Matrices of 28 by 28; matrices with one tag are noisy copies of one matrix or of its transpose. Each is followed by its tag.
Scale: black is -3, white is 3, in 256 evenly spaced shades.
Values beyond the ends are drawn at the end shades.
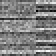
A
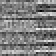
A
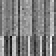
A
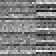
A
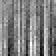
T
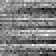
T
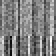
A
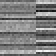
A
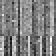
A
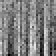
T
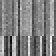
A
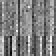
A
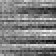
T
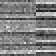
A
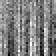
T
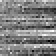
T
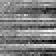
T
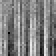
T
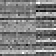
A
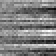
T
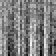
T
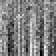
T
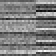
A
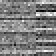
A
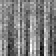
T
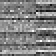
A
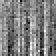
T
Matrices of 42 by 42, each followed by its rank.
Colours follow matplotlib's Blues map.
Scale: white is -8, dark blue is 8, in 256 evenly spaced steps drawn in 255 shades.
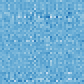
five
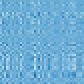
three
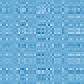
two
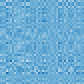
three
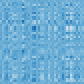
three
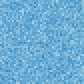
full rank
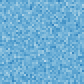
full rank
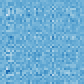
five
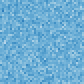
full rank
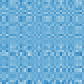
two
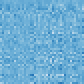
five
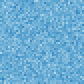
full rank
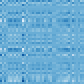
two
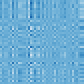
two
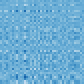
three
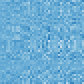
five
